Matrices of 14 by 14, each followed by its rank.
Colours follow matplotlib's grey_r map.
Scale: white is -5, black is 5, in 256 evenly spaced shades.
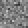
full rank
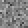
full rank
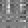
two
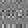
two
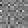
three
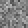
full rank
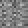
three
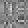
three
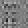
two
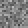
full rank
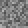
full rank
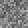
full rank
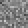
full rank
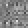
three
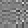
three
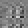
two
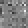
three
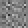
three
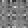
two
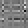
two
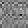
three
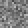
full rank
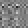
two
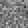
full rank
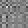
two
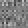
three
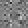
three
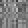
two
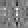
two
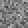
full rank
